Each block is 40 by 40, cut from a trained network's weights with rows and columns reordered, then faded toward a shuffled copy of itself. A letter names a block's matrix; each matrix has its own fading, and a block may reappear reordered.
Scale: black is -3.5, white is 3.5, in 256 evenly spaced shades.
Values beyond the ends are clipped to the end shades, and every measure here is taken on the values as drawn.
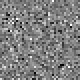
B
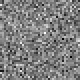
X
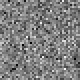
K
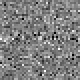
B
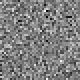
X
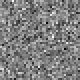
K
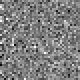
X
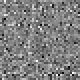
B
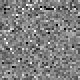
B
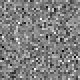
K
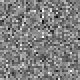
X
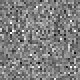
K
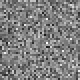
X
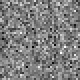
K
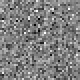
K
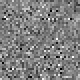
B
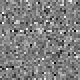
B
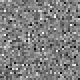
B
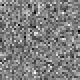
X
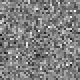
X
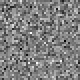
X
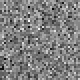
X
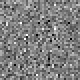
K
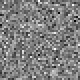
X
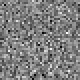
X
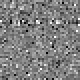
B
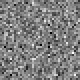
X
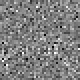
B
